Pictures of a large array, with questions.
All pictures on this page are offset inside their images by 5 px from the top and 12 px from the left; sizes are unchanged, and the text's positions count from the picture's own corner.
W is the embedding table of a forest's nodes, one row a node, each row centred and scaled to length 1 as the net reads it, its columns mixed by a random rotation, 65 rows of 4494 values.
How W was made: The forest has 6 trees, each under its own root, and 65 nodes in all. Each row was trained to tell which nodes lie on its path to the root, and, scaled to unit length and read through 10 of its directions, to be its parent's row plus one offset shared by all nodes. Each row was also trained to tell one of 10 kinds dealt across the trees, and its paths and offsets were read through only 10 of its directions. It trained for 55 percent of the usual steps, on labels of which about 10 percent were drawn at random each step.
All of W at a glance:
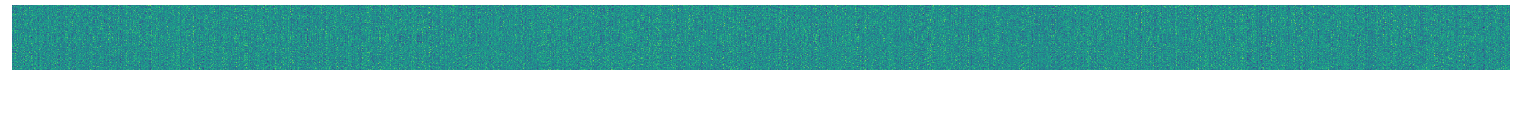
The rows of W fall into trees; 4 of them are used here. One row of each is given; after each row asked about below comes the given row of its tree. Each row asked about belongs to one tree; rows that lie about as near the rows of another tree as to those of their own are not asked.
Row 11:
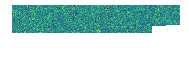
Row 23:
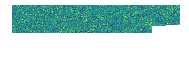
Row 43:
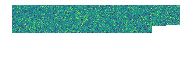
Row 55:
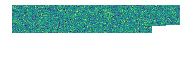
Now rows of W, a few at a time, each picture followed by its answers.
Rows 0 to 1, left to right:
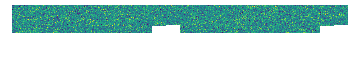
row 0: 11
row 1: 43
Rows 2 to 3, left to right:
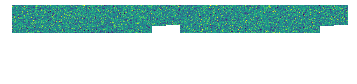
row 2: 55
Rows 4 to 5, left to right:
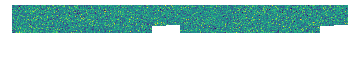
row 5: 43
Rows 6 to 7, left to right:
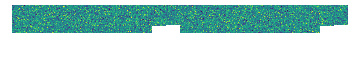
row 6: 11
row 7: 55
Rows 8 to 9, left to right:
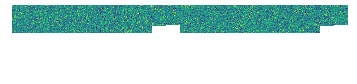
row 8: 55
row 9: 43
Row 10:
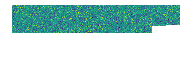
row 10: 23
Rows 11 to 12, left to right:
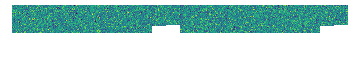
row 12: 11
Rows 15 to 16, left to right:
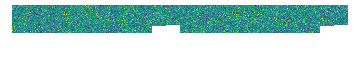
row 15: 43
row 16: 43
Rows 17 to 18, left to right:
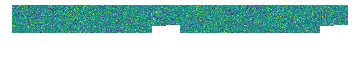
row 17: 43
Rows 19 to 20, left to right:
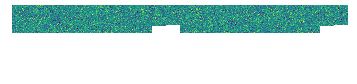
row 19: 11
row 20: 23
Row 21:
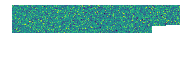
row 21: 43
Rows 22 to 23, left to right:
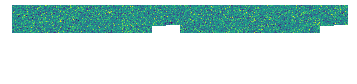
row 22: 55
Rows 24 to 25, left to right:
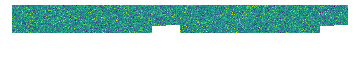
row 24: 23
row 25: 43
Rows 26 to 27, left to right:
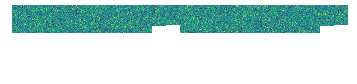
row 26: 11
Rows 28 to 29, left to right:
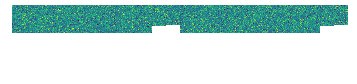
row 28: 55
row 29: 11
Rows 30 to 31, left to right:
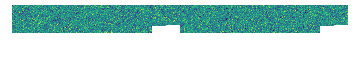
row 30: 11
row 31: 11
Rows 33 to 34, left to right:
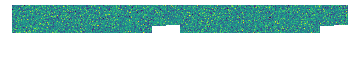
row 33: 11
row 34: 11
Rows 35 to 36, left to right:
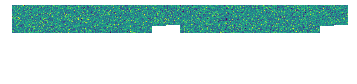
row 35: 43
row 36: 11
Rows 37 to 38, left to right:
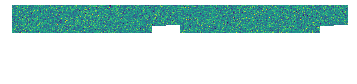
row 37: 11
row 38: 43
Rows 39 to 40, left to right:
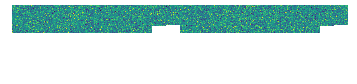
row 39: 43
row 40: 43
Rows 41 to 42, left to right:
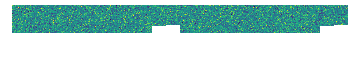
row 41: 23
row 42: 11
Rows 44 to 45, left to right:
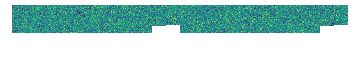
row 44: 11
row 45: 43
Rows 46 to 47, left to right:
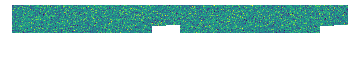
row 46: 11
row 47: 55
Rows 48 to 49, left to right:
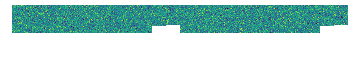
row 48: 43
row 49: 11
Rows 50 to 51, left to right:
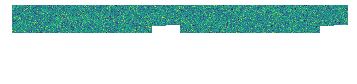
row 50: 43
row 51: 55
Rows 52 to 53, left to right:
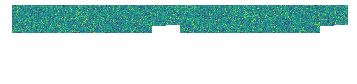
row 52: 43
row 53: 43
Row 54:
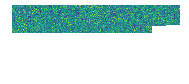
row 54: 11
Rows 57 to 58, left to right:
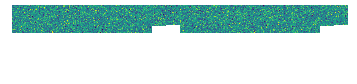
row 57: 11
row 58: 23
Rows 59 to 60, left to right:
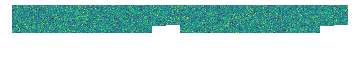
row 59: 43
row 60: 43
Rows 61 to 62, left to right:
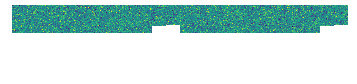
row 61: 11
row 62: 23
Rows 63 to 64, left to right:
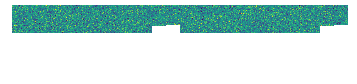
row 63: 55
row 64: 55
